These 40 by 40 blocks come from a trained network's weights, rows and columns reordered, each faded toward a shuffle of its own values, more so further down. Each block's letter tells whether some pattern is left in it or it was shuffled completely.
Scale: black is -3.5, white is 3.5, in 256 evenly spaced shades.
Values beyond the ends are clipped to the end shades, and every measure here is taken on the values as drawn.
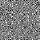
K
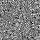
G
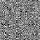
K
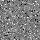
G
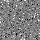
G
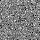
G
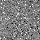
G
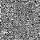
K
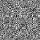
K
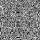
K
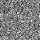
K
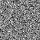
G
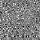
K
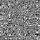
K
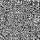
K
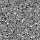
G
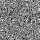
G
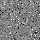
G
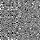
K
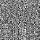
K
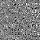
K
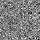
K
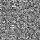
K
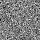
G
